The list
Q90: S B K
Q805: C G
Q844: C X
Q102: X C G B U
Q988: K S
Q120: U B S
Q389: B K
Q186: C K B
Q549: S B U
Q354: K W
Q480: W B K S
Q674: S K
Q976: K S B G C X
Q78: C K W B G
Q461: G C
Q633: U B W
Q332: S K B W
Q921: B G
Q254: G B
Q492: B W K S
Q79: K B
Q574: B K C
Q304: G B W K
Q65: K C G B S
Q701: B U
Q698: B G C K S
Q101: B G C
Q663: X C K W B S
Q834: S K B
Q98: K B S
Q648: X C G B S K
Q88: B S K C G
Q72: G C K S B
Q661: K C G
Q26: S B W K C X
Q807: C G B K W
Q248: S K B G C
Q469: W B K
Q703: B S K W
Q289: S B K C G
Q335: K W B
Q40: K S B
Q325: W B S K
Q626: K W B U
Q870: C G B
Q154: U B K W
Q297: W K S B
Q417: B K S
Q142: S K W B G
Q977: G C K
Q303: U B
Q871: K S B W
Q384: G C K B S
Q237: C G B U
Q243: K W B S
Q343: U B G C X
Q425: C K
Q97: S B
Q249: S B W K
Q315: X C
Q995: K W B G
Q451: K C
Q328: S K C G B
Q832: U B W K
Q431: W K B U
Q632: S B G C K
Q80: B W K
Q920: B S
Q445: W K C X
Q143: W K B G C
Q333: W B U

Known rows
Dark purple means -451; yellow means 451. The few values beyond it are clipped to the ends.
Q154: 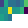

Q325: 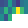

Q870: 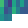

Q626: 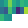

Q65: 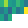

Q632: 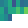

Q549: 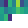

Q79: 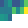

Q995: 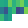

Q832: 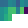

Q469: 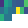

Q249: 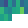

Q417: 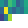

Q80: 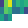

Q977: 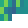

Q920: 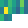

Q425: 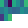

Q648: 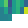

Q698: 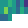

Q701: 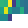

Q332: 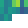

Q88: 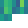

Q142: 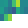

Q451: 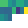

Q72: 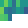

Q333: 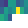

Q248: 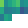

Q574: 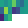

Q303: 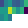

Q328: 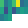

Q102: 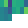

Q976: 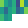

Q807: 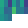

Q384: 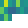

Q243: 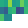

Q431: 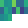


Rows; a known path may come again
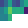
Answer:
Q120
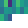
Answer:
Q663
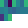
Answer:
Q425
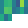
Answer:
Q88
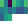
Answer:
Q186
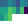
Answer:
Q832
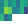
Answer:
Q703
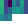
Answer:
Q805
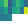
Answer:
Q648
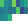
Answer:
Q143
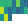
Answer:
Q461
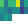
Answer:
Q834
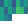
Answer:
Q289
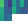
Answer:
Q870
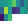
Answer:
Q574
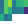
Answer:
Q492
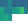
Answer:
Q26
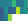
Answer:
Q297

